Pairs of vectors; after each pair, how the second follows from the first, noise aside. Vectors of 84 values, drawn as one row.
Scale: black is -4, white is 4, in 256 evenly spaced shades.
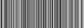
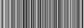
reversed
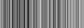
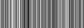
sign-scrambled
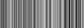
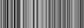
reversed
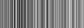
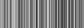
reversed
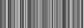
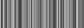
reversed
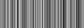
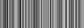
reversed
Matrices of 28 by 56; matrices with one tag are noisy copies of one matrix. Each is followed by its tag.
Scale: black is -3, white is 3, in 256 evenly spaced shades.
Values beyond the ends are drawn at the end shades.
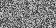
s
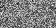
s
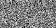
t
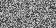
s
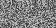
t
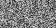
t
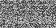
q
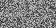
s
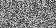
t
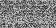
q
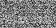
q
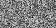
t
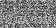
q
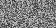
t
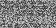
q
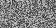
t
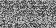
q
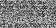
q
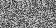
t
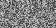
t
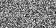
s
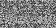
q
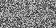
s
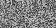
t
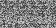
q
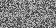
s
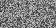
s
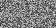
s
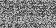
q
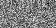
t
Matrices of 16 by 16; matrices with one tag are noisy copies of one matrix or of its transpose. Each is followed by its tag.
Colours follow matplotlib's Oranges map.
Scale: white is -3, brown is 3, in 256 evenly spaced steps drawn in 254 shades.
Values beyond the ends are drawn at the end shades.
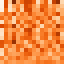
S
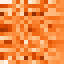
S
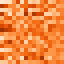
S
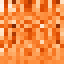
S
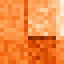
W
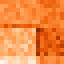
W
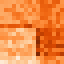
W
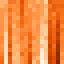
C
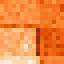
W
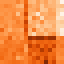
W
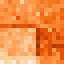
W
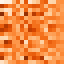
S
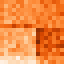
W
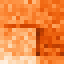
W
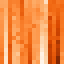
C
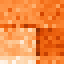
W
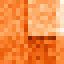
W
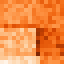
W
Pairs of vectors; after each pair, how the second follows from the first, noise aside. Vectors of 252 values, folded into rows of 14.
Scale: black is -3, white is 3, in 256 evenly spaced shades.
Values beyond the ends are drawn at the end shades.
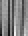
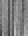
shrunk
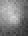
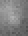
shrunk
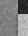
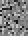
shuffled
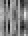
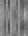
shrunk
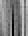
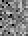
shuffled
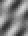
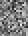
shuffled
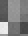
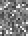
shuffled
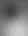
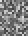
shuffled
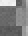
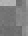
shrunk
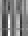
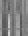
shrunk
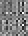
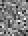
shuffled
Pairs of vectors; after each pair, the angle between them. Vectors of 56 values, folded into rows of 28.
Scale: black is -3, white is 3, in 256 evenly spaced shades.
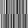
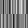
orthogonal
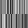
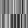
orthogonal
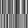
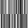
orthogonal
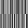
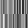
orthogonal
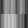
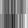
nearly opposite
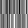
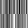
nearly parallel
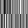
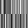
nearly parallel
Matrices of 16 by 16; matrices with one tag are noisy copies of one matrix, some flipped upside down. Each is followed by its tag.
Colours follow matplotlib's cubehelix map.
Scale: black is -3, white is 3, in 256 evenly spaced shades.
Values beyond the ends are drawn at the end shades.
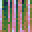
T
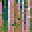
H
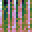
T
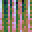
T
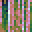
H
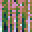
T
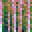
T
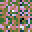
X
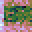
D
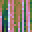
H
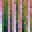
T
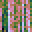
H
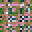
X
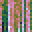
H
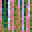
H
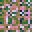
X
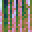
T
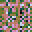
X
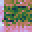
D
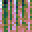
T
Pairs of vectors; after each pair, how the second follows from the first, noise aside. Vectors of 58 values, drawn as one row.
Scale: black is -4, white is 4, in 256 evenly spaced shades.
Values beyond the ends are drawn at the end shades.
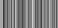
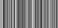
copied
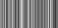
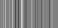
partly zeroed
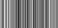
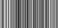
copied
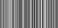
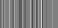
partly zeroed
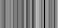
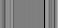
partly zeroed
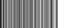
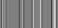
partly zeroed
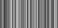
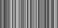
copied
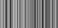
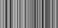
copied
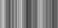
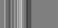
partly zeroed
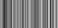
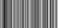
copied
